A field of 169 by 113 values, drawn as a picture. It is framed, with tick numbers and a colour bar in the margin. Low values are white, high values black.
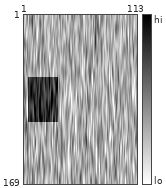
Odd patch: higher, in the middle left. Grain: streaks running down. Histogram: skewed, a long tail of high values. Ninth with the highest average: middle left.
